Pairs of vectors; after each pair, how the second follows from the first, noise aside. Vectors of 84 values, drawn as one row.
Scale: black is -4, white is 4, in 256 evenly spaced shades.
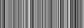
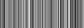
copied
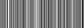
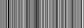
negated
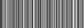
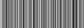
negated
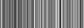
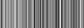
negated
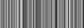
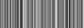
negated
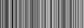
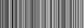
copied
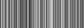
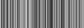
negated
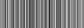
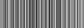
copied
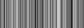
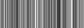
negated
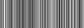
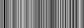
negated
